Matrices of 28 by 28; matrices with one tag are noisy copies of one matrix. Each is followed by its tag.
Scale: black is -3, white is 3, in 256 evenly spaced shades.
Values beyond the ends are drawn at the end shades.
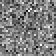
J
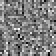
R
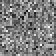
J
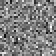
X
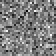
J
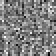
R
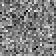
J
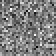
J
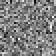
X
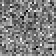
J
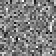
X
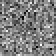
J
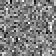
X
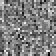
R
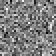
X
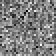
J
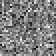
J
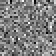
X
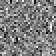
X
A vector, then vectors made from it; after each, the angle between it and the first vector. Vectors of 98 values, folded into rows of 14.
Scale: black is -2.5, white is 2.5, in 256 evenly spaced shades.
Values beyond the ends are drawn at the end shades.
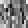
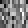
nearly opposite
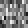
partly opposed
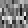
orthogonal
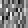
orthogonal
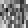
nearly parallel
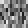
nearly parallel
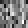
nearly opposite
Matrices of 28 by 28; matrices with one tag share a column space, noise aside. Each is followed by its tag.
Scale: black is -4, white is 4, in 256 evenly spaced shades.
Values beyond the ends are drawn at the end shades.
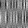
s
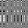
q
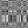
q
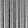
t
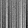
t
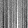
t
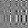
q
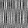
s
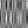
s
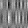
s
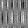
s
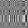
q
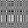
q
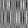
s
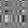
q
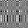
q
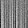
t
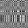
q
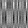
s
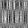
s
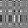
q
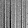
t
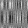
s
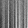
t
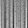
t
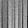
t
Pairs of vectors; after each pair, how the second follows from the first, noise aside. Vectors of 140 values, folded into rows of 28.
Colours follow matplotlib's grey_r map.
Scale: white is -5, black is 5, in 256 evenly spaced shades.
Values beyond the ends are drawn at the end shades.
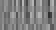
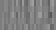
shrunk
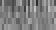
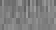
shrunk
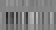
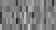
shuffled
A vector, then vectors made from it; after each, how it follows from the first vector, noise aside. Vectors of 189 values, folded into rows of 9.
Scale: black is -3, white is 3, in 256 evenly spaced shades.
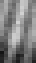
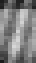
wrapped around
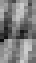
wrapped around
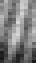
copied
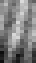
copied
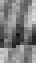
wrapped around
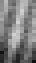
copied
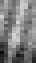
copied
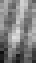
copied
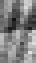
wrapped around
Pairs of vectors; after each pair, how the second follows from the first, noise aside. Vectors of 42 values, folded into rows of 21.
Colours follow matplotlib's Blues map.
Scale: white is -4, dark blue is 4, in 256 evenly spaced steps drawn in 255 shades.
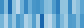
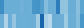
partly zeroed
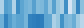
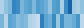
sign-scrambled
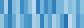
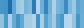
sign-scrambled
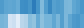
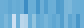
partly zeroed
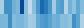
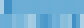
partly zeroed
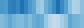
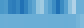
partly zeroed
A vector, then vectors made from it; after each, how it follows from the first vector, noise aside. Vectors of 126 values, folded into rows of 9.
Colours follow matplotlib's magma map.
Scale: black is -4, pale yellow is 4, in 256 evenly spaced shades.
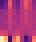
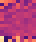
sign-scrambled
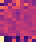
sign-scrambled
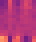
shrunk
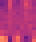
shrunk
